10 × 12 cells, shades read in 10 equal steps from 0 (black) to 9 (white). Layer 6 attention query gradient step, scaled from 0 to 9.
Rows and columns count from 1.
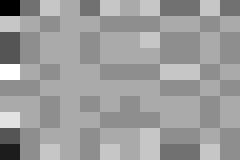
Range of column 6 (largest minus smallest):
2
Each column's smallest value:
0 4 5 6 4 5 5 5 4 4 5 4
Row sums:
60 68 65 64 72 67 68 69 65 64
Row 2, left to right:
7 6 5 6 6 5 5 5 6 6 5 6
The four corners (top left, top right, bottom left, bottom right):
0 4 1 5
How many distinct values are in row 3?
4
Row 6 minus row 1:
5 1 -1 0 2 -1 0 -1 1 1 -1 1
